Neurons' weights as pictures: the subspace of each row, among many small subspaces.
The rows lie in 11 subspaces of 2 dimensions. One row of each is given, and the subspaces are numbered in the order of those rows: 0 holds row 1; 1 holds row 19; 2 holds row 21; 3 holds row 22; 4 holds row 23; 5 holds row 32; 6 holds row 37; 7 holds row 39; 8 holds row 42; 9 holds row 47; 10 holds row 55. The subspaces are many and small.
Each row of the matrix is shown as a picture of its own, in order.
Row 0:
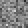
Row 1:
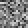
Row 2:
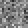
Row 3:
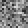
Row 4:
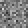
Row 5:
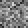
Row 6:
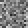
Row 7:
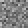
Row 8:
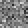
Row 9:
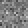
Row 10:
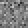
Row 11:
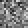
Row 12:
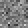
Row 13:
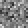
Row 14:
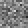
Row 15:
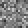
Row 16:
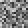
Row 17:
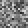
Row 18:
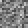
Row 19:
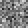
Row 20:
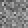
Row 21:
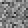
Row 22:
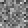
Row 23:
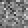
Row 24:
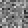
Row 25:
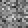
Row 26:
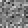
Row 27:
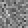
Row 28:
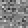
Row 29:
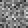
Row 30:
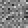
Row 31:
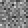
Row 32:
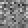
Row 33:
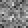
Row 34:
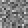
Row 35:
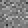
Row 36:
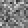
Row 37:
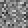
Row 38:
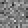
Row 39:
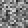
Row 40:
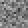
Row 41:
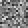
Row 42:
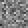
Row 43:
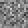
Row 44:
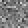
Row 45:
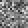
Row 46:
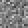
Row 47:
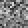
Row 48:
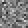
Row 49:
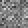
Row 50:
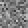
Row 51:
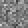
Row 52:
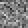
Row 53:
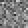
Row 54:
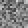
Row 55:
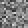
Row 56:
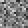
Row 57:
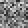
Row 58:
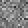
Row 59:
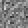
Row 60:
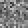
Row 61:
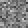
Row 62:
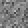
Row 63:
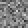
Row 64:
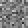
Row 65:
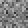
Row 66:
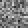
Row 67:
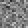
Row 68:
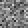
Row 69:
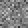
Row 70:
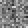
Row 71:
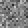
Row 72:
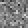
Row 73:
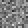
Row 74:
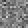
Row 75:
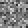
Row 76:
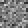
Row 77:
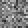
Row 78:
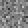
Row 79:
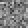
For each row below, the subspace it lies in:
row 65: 2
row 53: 4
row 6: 6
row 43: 0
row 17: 0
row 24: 4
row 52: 0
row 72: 0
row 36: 7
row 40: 10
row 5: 9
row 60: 9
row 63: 0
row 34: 10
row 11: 4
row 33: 9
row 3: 0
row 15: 9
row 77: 1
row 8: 1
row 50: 6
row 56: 4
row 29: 1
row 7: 10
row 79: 5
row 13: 9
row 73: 10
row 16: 10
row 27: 6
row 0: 7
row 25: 1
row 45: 0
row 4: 6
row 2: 4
